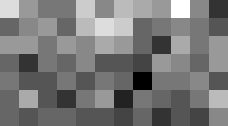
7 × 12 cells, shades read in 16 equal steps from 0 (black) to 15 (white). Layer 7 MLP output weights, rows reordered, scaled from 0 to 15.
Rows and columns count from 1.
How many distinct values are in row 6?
8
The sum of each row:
112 98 96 76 69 78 63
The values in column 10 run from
5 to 15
